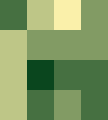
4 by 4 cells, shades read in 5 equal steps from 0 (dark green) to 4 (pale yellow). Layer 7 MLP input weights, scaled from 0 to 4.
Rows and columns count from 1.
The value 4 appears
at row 1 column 3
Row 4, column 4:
1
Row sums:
10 9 5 7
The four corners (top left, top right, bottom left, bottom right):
1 2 3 1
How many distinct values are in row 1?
4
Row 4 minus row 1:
2 -2 -2 -1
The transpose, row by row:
1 3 3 3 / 3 2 0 1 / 4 2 1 2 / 2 2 1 1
